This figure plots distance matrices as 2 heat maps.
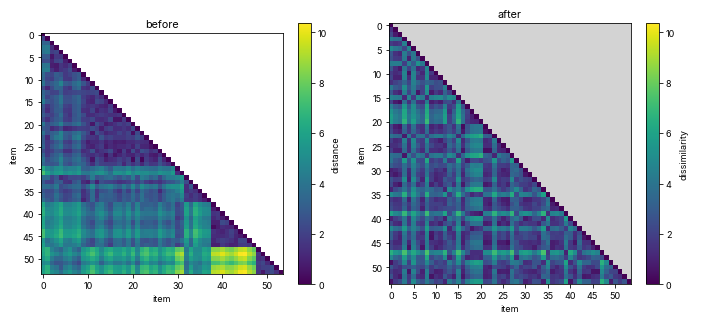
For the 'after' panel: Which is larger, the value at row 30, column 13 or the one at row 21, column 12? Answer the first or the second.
the first
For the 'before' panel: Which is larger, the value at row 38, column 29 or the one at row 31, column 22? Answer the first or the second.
the second
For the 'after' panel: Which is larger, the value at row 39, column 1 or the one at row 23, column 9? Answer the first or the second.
the first
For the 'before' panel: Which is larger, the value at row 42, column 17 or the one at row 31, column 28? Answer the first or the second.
the second
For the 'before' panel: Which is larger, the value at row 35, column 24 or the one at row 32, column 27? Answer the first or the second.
the second
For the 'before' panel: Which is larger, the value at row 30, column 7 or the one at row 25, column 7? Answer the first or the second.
the first
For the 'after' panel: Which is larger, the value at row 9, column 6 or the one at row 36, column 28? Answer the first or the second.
the second
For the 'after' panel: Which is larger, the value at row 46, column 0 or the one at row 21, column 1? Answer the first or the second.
the first
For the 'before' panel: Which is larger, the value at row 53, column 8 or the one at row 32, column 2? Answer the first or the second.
the first
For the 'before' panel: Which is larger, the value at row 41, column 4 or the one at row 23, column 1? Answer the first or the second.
the first
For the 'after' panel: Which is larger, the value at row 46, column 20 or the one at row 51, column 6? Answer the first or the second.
the first
